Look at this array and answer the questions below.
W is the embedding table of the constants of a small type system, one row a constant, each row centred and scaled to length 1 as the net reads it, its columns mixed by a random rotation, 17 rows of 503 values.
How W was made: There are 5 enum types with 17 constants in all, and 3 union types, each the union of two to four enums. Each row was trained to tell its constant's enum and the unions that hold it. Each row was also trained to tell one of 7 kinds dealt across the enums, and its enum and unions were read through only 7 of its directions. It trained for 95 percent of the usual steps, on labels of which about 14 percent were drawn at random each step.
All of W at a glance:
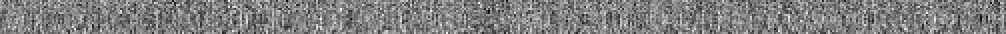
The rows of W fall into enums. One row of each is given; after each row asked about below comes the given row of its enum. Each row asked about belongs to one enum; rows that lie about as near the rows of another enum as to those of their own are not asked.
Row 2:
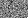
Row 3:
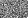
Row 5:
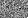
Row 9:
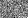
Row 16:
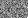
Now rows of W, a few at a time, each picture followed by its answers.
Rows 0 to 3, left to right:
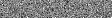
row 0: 3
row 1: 5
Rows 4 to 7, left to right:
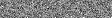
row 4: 2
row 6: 5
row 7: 9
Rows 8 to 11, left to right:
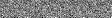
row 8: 9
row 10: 9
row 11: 9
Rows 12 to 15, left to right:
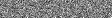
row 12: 2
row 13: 2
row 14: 2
